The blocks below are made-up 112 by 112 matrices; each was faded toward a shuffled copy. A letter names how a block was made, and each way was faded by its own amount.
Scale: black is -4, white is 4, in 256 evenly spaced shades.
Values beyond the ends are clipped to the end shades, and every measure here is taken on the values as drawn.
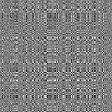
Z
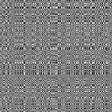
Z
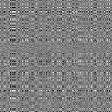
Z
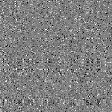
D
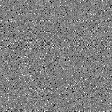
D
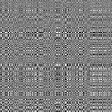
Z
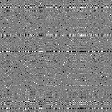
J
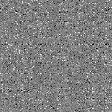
D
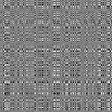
Z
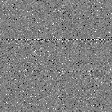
D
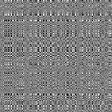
Z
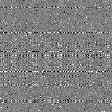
J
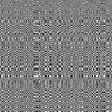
Z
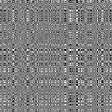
Z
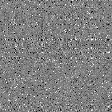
D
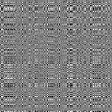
Z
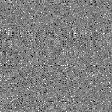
D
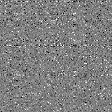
D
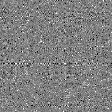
D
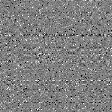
D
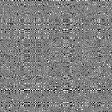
J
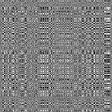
Z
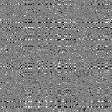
J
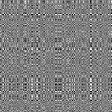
Z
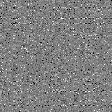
D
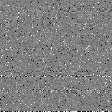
D
